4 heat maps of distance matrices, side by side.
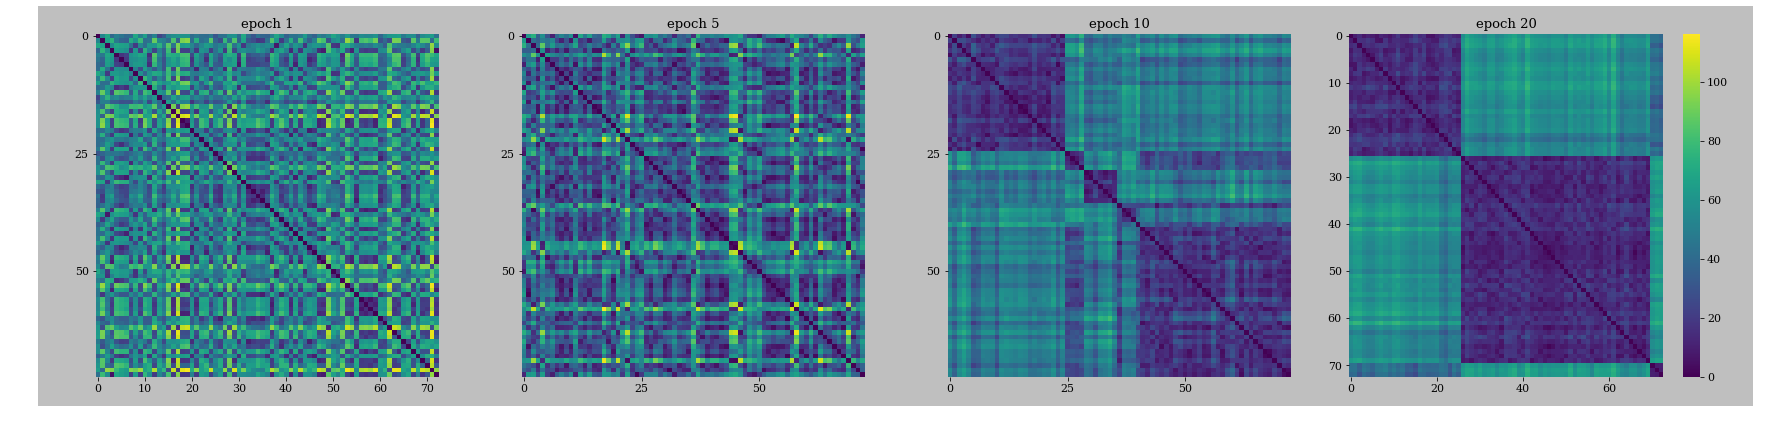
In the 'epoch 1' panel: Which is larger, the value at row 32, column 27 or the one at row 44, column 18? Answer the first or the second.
the second
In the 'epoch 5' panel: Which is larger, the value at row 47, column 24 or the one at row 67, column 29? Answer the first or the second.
the second
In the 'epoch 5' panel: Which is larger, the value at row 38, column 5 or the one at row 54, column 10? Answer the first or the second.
the first
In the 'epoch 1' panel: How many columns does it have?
73
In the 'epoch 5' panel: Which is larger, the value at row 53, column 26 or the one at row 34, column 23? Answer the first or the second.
the first
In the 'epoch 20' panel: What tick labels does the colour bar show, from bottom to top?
0, 20, 40, 60, 80, 100
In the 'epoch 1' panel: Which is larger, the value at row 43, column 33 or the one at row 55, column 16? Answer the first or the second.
the second
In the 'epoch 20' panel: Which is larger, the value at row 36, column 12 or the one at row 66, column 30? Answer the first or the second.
the first
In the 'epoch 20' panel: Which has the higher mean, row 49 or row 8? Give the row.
8
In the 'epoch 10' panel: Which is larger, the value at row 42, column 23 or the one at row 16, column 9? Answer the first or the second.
the first
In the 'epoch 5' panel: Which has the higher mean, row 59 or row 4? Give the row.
4
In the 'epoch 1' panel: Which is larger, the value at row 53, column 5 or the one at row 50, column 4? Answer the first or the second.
the first
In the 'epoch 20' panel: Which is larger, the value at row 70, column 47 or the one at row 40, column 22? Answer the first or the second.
the first
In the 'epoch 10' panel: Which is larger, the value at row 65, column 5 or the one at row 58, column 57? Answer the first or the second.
the first
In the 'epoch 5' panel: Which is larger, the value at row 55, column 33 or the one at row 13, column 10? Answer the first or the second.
the first
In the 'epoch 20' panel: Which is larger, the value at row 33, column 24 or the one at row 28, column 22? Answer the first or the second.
the first
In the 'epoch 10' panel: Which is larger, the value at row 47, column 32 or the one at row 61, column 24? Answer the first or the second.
the first
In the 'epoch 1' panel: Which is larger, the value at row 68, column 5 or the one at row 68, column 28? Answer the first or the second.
the second
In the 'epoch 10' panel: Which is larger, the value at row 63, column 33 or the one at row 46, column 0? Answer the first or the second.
the first
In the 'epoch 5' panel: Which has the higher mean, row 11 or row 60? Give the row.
11
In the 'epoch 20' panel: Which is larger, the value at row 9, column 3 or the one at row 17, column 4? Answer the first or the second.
the second
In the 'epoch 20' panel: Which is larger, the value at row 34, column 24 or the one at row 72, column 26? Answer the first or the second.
the second
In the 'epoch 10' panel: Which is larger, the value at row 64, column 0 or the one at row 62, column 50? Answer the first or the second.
the first
